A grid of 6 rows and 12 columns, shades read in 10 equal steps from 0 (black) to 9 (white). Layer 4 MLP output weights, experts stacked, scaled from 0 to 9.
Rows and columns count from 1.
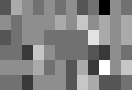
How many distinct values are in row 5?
7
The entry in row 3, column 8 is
4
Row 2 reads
5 4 5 5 5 6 5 7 5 6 5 6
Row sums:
48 64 58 48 62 51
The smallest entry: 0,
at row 1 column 10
